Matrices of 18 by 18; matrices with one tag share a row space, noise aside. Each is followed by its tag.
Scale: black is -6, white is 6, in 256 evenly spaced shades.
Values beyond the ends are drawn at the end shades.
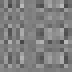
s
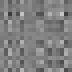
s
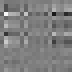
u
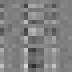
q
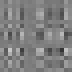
s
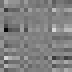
u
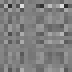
s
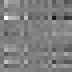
u
